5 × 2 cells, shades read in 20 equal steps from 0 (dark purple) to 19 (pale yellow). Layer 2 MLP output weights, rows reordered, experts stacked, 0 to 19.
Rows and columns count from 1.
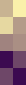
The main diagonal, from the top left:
14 12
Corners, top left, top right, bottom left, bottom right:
14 19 5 0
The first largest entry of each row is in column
2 1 2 2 1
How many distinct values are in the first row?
2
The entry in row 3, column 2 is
11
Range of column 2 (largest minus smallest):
19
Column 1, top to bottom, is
14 17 10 0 5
